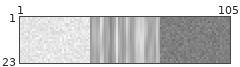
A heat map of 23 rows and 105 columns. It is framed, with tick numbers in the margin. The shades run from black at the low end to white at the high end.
The table splits into one row of 3 panels. Panel 1,1: very high, fine-grained, faint in contrast. Panel 1,2: high, streaked downward. Panel 1,3: middling, fine-grained, faint in contrast.
